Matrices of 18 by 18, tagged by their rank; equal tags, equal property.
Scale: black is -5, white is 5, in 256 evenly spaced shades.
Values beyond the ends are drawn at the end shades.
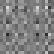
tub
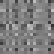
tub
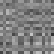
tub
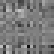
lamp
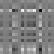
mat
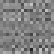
lamp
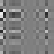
mat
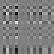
mat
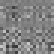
lamp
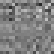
lamp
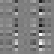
mat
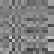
tub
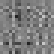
lamp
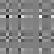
mat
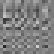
tub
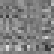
lamp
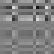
mat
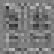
lamp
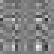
tub
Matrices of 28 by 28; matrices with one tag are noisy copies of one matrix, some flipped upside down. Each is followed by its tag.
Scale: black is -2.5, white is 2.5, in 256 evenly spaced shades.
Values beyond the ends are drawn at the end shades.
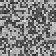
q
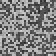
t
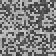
t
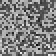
t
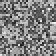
q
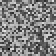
t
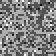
t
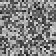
q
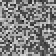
t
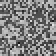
q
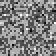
q
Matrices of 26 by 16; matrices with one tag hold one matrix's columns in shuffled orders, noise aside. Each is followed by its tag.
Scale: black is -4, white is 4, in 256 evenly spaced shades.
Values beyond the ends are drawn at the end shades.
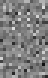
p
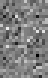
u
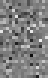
u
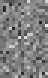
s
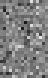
s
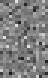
s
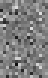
p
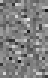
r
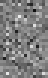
r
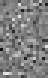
r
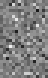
r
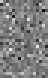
r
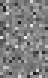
s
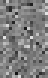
s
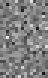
s
